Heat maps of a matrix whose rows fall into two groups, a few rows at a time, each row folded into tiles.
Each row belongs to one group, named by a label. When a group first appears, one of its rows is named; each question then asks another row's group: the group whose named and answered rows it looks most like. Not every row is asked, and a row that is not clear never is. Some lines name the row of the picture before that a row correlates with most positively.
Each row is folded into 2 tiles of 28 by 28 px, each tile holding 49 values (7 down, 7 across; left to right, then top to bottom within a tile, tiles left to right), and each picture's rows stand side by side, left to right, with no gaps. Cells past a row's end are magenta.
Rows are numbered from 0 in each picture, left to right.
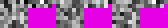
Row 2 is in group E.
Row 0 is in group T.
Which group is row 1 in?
E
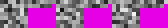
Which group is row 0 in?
T
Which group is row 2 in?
E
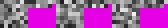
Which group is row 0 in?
T
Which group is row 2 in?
E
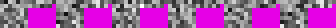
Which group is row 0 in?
T
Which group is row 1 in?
E
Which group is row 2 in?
T
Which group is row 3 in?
T
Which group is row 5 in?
E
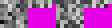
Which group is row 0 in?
E
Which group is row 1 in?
T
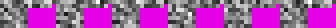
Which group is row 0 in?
E
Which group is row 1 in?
E
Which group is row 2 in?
E
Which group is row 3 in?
E
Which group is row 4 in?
T
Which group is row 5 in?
E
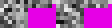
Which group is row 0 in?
T
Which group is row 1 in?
E
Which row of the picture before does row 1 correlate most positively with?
3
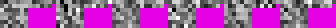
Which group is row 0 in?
T
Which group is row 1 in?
T
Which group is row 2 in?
E
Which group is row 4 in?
T
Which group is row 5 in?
E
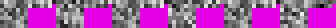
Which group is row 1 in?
T
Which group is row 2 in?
E
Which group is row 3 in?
T
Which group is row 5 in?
E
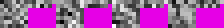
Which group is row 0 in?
T
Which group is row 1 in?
E
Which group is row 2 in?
E
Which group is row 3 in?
T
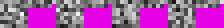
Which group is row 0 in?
E
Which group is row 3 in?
T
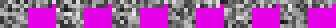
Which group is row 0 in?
T
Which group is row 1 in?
T
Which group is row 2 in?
T
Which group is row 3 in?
E
